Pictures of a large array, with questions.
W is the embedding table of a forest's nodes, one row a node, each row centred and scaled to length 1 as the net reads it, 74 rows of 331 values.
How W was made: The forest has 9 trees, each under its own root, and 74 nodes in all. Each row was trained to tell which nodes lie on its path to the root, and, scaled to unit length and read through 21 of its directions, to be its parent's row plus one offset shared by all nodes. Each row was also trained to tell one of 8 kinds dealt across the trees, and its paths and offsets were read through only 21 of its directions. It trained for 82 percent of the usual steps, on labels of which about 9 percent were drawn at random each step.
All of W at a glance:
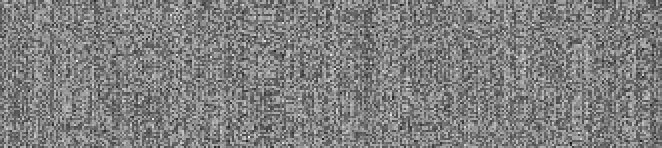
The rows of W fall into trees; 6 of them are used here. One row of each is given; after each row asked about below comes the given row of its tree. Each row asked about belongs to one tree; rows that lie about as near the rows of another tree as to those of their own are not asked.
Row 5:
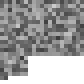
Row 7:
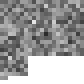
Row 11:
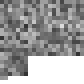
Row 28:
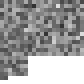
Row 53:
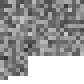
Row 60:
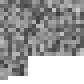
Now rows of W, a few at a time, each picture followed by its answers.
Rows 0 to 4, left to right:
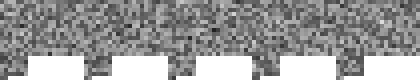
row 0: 28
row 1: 60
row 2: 28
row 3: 28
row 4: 11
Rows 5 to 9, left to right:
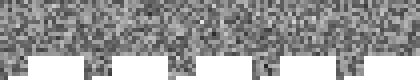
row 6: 11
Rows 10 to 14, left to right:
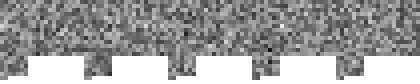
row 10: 5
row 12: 7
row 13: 28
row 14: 53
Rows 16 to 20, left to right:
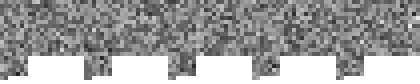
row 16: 60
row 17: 11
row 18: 5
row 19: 60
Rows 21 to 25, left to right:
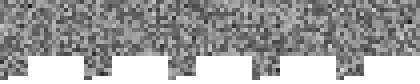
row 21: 28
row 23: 60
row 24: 11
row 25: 53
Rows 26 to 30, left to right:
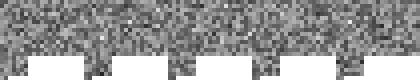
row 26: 5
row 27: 60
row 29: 11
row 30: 60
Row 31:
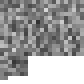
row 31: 60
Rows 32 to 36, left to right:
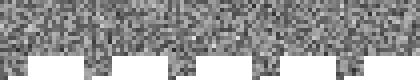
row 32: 28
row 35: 60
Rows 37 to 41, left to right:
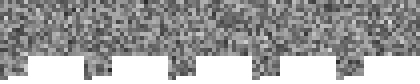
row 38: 5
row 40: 11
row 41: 60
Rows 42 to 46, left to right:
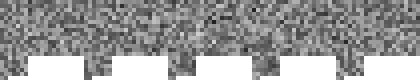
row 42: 7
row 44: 5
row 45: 53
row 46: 7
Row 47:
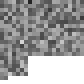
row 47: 7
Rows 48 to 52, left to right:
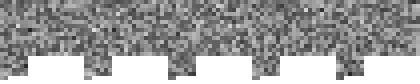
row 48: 5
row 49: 7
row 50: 28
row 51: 60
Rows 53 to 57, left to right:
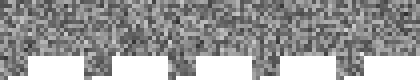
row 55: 28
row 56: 60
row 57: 53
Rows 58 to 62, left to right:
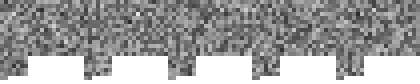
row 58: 60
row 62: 7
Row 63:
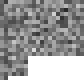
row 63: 28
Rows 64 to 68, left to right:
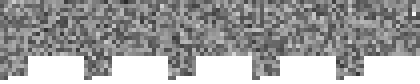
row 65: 7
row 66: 28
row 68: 28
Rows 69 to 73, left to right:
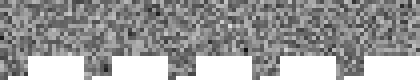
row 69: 28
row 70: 53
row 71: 28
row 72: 60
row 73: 53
